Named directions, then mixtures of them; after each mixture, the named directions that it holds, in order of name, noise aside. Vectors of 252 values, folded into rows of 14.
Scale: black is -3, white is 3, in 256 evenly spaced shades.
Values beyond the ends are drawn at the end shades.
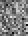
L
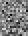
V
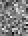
L, V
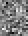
L, V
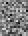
V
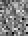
L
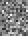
V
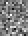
V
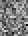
L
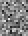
V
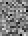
V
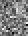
L, V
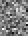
L, V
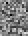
V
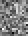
L, V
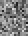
L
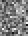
L, V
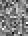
L, V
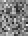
L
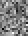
L, V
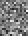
V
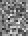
V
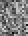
L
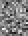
L, V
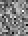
L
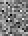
L, V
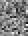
L, V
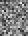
L, V
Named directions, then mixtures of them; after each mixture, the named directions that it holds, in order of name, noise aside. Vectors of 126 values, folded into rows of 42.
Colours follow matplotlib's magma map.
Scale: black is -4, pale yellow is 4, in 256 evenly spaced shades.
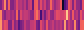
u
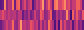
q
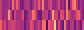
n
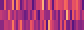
n, q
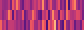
n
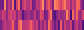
q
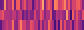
q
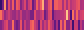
q, u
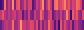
q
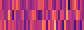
n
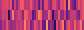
n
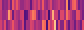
n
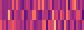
n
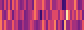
n, u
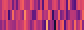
n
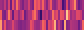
n, u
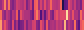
u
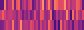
q
